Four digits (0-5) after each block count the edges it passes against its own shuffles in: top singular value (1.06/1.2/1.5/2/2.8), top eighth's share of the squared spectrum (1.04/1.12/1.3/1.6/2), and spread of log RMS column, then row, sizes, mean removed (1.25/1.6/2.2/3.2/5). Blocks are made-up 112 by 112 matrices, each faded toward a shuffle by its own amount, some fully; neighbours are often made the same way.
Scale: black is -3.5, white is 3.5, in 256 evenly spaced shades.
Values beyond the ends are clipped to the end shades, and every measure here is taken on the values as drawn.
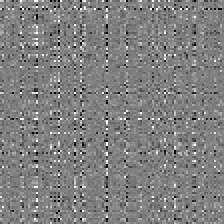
5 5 4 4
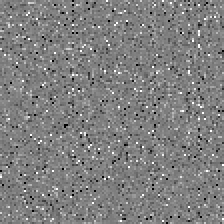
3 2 1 0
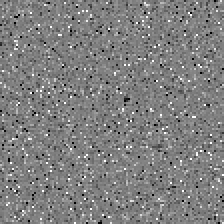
2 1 0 0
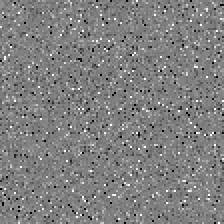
3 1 0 0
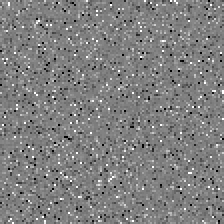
0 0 0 0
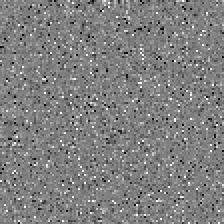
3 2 0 0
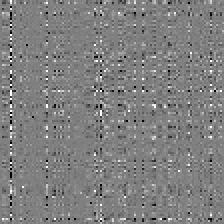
5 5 4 3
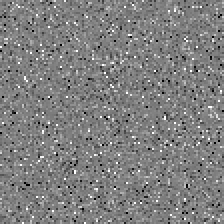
2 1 0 0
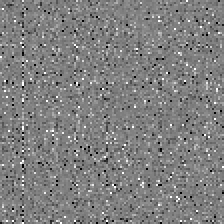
4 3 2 1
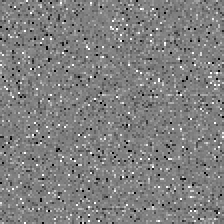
1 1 0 0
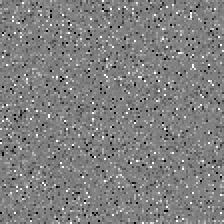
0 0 0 0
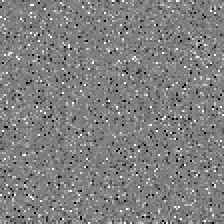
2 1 0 0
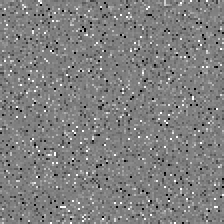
0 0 0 0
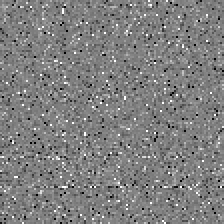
3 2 0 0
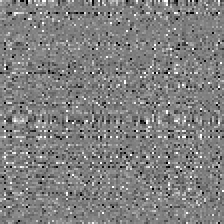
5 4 2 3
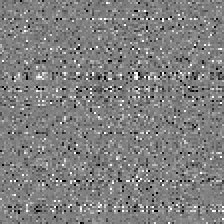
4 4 2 3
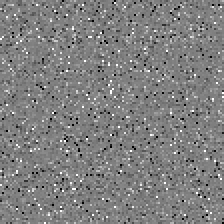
2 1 0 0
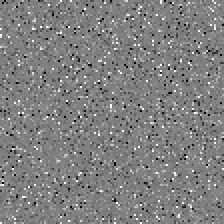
0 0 0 0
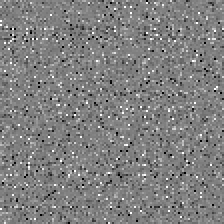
3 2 0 1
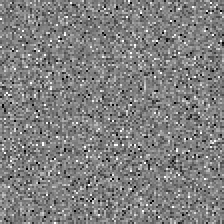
2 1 0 0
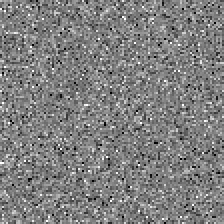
2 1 0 0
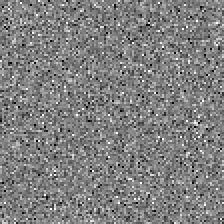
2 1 0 0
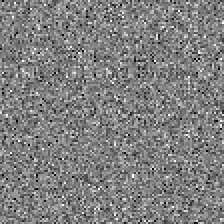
3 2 1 1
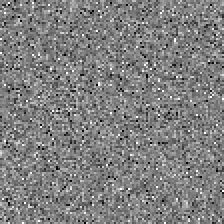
2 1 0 0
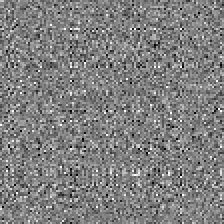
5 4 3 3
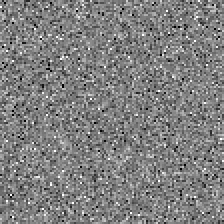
1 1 0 0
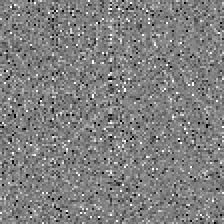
3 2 1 0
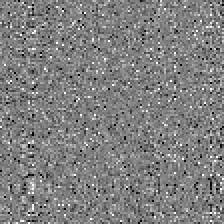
4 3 2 2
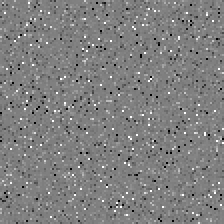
0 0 0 0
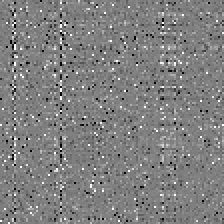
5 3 2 1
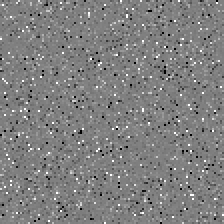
0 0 0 0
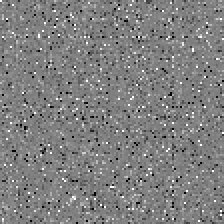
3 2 1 1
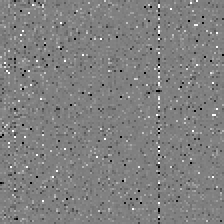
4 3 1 0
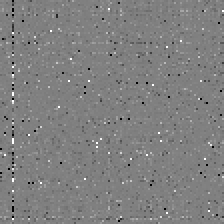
4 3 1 0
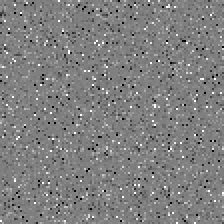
2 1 0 0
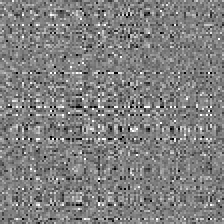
5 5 3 4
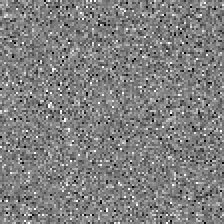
3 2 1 1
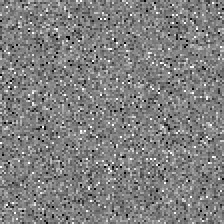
2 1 0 0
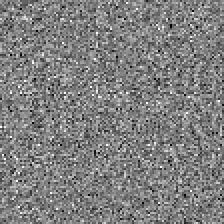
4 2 1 1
